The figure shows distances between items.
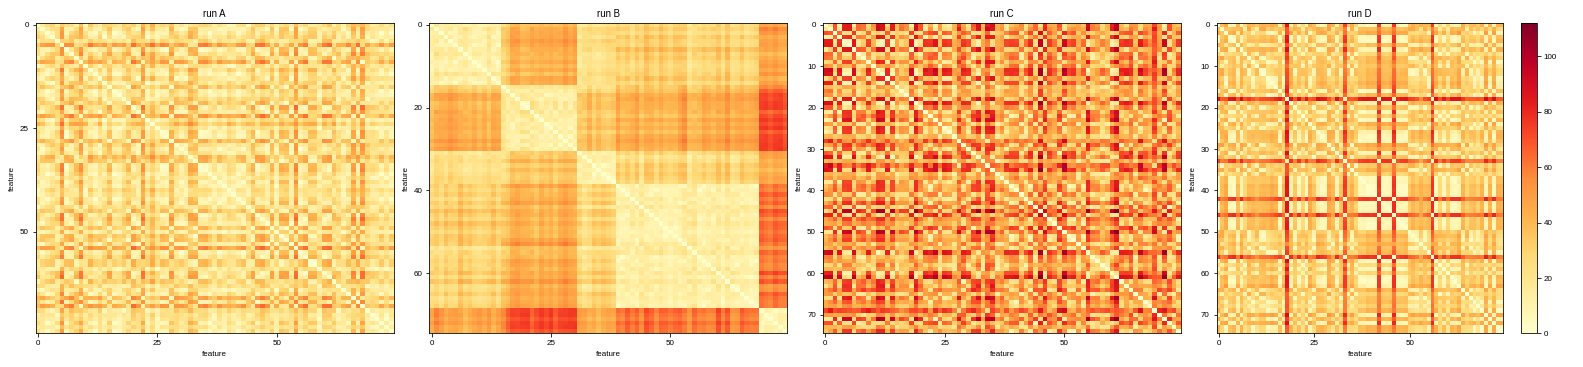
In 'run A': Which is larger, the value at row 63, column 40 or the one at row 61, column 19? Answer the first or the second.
the second
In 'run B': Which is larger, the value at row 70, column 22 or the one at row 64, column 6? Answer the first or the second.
the first
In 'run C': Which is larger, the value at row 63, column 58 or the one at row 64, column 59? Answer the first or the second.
the second
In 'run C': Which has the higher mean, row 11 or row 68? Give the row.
11
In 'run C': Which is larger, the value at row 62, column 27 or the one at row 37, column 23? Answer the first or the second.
the second
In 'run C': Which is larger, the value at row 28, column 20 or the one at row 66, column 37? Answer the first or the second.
the second
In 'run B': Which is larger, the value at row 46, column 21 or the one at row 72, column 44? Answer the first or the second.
the second
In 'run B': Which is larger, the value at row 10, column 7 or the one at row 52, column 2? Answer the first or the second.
the second
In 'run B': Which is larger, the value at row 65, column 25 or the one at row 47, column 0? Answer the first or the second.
the first
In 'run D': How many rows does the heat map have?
75
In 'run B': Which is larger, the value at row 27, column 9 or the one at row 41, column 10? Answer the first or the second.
the first
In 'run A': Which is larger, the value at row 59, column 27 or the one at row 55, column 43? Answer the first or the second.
the first
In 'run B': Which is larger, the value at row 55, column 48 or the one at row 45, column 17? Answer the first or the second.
the second
